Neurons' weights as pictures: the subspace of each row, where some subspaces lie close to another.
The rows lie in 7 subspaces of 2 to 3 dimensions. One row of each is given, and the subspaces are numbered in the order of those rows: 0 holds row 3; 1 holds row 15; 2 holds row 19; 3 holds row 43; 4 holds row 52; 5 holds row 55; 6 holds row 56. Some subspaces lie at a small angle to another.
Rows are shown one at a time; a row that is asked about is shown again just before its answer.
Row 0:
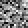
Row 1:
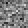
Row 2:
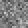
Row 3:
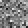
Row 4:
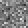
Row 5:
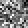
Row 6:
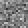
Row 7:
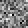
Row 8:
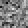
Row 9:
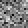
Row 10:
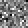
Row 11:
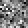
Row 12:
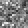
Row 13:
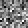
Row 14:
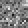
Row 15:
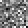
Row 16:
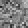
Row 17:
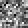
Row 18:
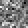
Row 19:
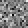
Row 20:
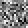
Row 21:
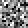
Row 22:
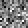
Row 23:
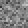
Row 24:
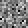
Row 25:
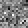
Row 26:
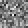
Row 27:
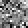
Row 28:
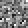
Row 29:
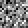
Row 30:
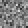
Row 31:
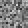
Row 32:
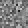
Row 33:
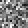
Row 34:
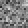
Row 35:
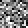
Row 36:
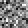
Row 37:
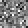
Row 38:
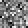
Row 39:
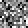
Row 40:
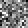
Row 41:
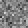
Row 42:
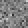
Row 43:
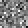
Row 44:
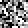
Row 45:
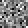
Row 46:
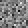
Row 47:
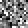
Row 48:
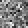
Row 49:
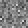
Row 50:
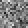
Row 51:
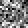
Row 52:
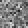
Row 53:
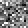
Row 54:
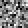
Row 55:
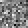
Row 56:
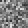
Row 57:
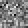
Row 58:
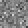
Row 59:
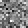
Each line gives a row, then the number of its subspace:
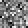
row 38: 4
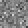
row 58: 3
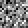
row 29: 6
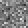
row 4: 1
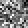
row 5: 0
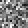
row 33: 6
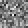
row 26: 2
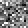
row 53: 1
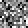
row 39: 4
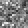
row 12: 1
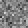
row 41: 4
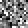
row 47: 6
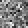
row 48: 4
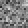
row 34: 4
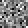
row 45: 3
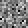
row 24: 5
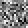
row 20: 6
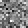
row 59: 0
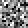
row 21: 2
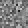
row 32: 5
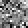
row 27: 0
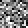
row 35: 0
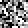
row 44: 6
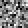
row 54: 5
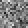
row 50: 6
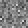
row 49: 5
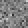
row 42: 2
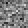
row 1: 1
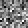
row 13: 5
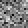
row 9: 0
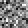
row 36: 6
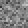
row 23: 4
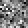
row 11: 0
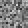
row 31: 5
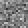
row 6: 1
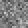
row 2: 6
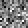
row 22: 5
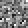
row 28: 5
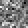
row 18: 1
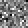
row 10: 2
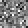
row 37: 3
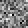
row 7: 2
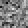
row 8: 1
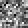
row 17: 2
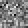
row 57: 2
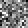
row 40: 2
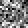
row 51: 1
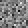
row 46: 5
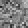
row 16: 0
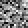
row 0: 0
